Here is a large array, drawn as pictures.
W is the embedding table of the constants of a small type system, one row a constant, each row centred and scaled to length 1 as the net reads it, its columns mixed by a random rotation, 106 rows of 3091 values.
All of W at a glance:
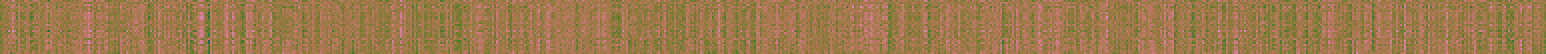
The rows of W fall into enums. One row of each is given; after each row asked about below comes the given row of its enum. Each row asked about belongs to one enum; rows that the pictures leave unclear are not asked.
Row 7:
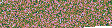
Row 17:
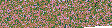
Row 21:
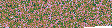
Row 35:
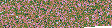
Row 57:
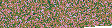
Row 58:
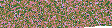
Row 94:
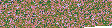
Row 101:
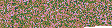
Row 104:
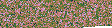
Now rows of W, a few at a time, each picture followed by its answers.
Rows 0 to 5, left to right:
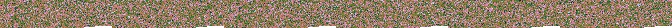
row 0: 101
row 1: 35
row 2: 101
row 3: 58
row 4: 104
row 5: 94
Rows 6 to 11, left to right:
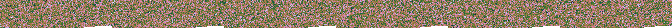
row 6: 21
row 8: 57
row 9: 101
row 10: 35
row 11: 94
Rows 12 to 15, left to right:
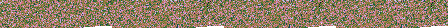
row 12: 7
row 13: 17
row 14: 17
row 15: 17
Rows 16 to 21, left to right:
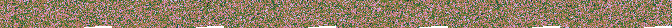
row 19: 104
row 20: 57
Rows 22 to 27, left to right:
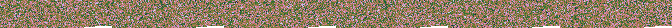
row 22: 58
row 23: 57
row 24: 94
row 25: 57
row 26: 35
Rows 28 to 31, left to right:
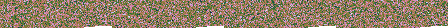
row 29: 35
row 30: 57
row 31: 58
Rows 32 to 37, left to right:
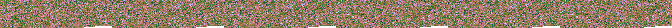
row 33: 94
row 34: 94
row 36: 94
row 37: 35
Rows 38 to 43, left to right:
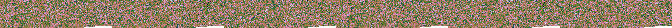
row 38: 101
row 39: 17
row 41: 101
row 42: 17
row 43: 58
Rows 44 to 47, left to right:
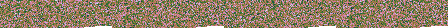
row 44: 58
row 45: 101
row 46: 57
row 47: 101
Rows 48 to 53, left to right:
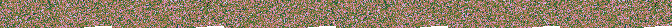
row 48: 57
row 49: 17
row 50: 7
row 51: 57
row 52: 58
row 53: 17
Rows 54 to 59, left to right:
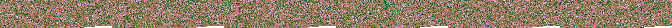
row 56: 101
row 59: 94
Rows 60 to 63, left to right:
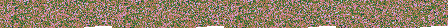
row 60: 101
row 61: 101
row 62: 101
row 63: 35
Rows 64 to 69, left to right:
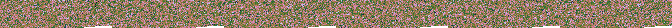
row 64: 17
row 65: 58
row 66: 94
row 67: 35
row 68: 35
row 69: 94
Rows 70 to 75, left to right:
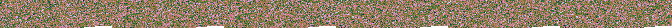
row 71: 101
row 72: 101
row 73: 35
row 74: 7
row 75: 35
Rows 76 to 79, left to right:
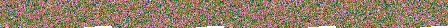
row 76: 21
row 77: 7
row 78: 21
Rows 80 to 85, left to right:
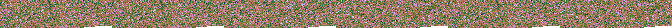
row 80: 57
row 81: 57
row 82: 94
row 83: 35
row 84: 57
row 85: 35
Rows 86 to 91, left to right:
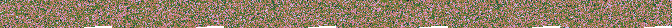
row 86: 35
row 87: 101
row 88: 57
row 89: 104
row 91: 21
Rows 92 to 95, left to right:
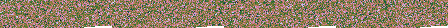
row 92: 35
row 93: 7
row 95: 57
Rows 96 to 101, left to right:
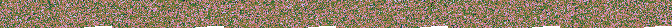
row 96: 57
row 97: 104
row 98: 94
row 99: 17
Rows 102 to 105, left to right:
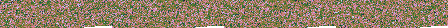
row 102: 94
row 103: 104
